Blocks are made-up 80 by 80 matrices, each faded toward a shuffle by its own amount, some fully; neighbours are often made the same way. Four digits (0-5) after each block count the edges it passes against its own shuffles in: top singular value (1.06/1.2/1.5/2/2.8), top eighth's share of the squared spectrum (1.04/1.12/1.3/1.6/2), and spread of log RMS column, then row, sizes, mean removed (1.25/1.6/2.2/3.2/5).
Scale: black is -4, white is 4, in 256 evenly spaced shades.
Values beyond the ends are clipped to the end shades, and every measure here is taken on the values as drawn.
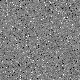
0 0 0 0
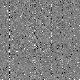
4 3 2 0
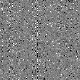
3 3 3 1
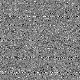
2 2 0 3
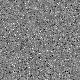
0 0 0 0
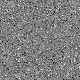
1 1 0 1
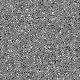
0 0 0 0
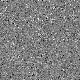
0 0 0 1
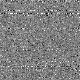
2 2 0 3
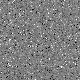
0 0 0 0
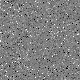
0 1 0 0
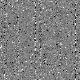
2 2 2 0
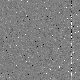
4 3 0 0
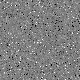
0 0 0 0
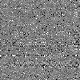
3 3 1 2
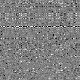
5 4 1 3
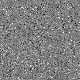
2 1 0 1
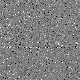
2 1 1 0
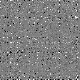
2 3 2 2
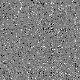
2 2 1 1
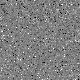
1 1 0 1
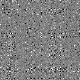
2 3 3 3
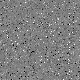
1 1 0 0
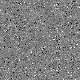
1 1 1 1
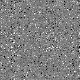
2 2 2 1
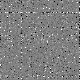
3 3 2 2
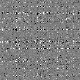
3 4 3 3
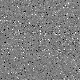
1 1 0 1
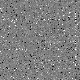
2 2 1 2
